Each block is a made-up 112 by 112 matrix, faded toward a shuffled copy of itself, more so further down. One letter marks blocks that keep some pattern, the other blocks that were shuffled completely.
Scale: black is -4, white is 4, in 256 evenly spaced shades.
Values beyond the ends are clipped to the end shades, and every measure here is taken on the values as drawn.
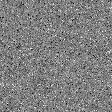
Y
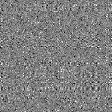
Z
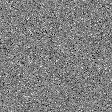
Y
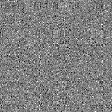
Z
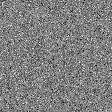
Y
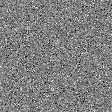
Y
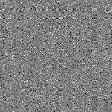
Z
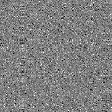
Z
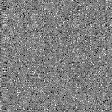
Z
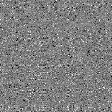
Z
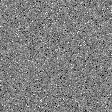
Y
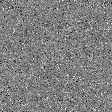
Y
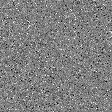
Y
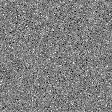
Y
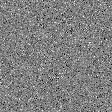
Y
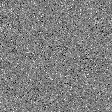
Y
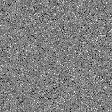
Z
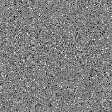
Z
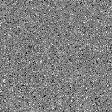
Z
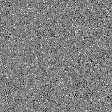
Z
